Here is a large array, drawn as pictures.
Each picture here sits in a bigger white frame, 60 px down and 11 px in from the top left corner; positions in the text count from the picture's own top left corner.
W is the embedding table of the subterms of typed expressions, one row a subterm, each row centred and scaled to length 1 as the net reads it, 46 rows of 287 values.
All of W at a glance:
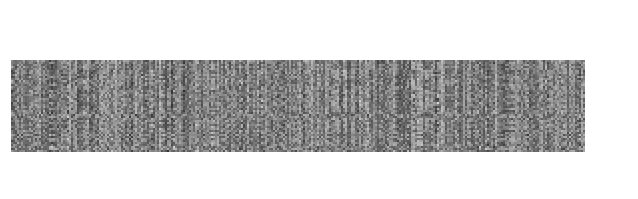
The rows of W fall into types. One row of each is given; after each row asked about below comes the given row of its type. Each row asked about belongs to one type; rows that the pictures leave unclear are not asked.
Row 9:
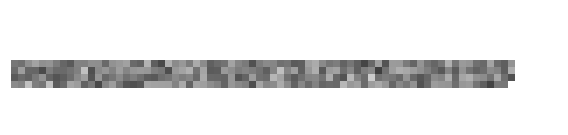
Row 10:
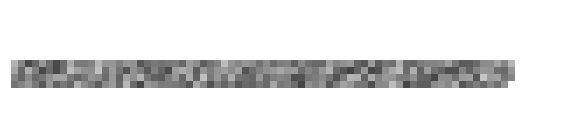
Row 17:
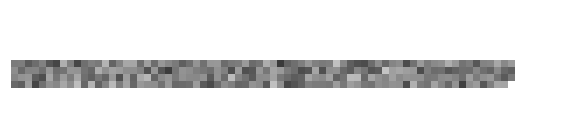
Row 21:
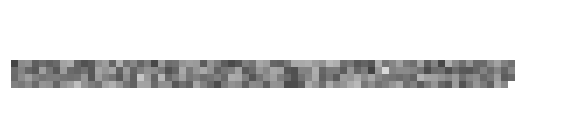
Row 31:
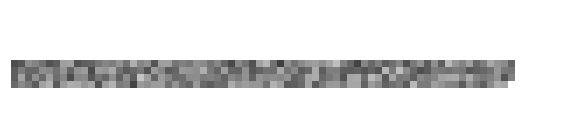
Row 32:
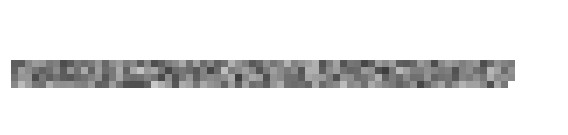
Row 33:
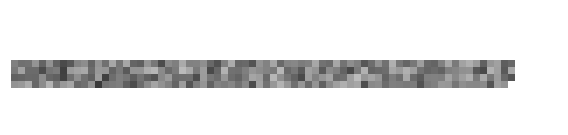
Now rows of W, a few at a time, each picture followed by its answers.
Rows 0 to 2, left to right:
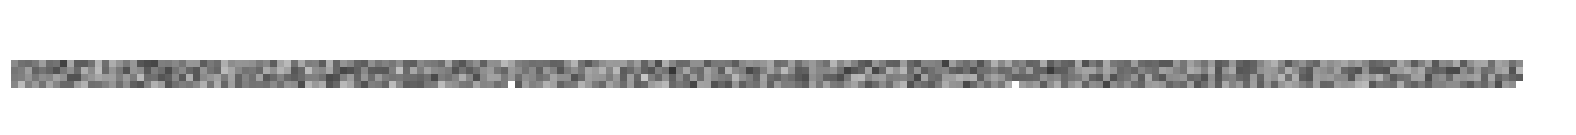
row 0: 10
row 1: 10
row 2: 33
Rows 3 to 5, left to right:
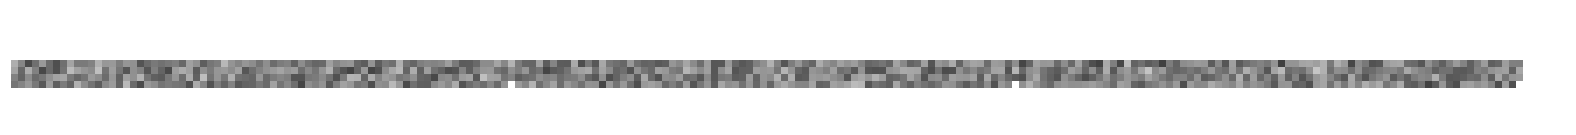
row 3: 10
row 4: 33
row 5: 32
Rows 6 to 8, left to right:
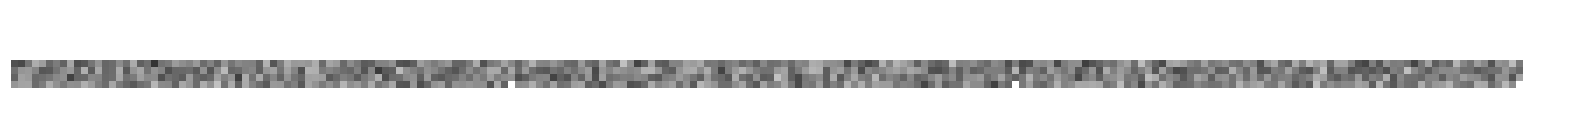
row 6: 32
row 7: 9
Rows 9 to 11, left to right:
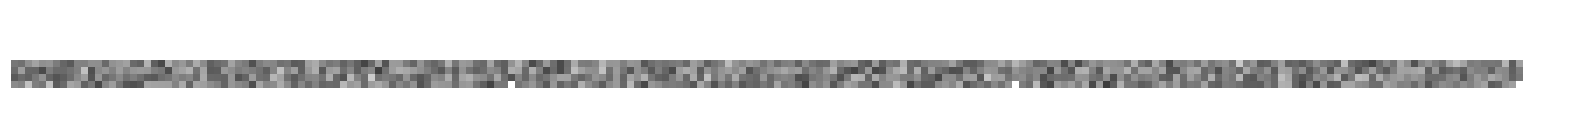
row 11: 17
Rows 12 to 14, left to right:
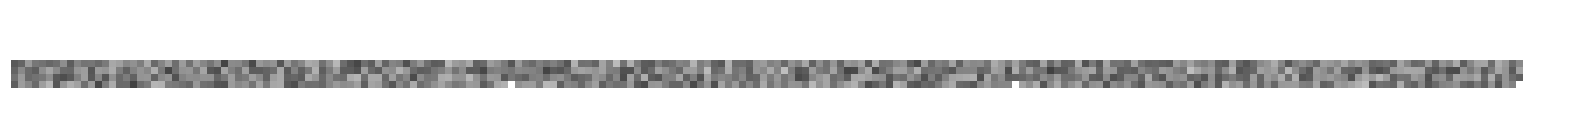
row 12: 31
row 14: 33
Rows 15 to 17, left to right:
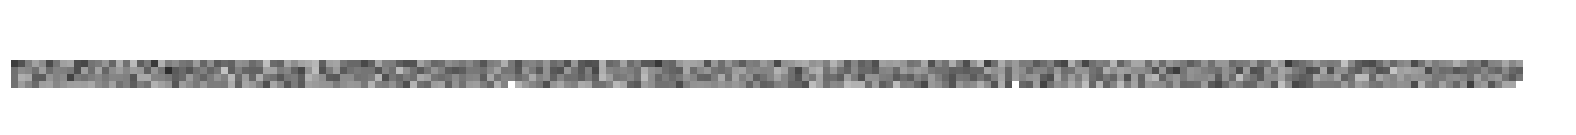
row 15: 32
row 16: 21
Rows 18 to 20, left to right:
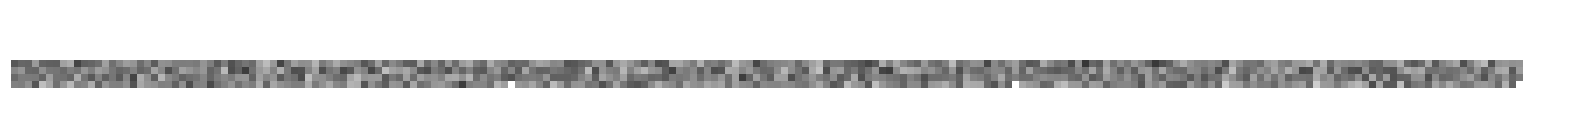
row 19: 9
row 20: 33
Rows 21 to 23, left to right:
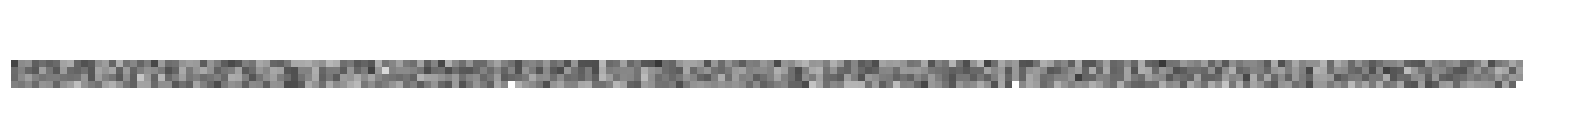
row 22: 21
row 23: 32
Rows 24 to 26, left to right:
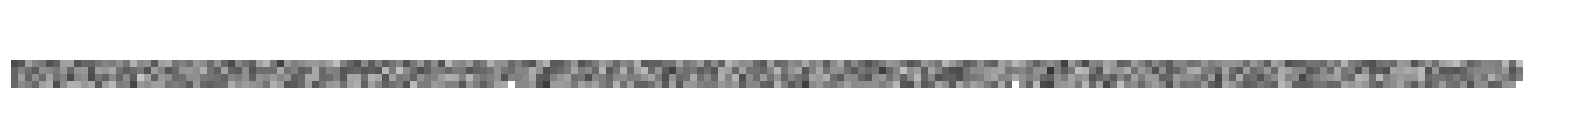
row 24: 31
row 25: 32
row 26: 17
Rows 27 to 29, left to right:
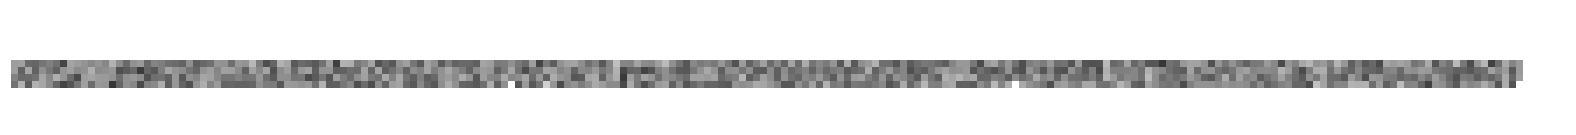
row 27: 10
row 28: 31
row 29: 21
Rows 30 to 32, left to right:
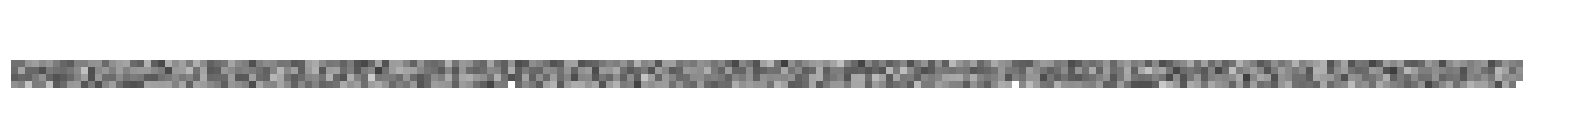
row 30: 9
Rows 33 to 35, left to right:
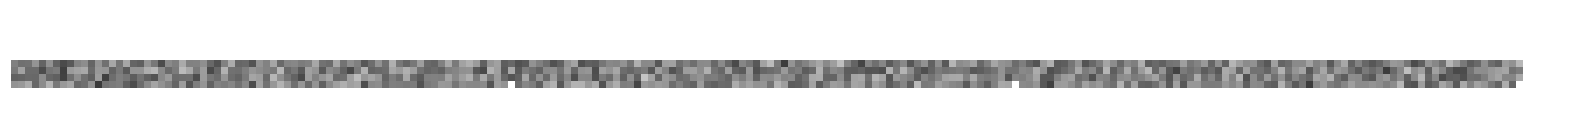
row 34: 31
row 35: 32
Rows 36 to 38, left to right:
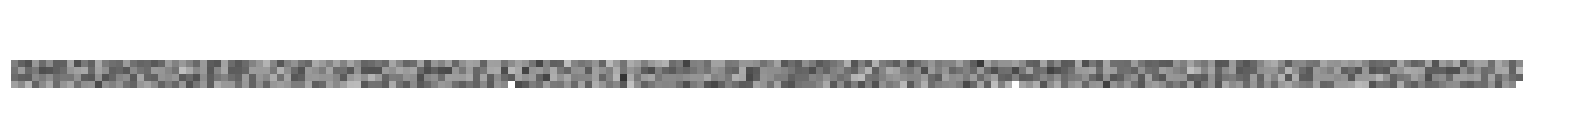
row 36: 33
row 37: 17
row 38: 33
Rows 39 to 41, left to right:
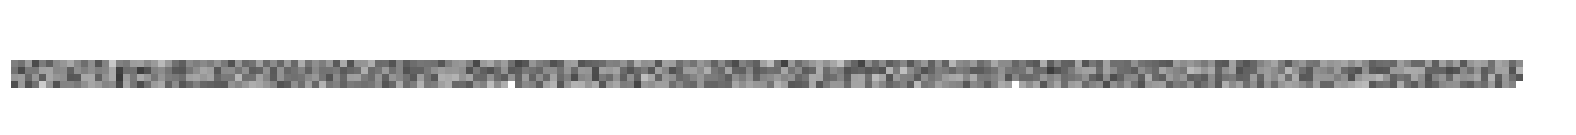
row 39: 31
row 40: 31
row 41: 33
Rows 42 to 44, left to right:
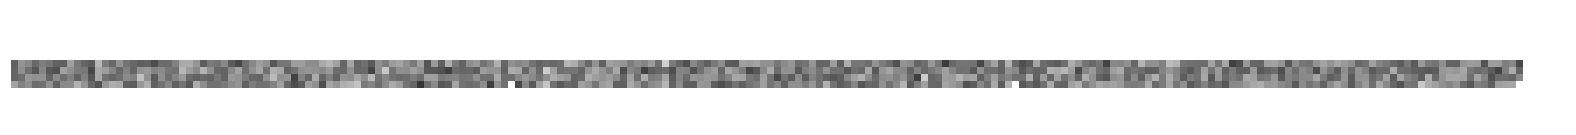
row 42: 21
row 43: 10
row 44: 31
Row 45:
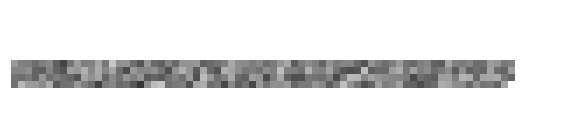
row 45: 10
